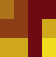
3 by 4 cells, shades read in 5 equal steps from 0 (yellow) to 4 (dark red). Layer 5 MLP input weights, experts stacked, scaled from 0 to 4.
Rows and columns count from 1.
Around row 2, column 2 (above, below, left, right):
3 1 3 4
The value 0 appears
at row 3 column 4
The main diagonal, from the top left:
2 3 4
